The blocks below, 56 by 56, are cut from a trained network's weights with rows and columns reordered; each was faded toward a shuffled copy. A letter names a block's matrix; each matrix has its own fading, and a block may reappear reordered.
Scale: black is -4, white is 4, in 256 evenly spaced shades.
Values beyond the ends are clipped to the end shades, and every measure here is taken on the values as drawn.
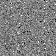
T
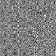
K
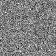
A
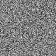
A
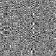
K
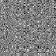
K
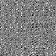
K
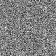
A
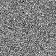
A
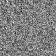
A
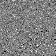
T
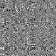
K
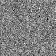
A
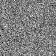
A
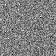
A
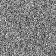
A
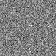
A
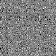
K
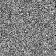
A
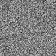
A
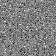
T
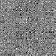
K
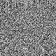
A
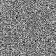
A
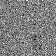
A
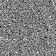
T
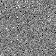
T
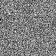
A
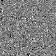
T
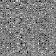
K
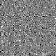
K
